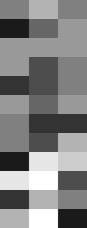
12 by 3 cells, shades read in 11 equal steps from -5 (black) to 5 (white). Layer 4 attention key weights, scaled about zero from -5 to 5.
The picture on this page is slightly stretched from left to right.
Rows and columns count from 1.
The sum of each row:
2 -4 3 -1 -5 1 -6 0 3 7 -1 3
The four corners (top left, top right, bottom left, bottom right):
0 0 2 -4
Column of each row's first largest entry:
2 3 1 1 3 1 1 3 2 2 2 2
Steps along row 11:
up down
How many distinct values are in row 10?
3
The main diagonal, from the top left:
0 -1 1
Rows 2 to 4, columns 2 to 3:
-1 1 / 1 1 / -2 0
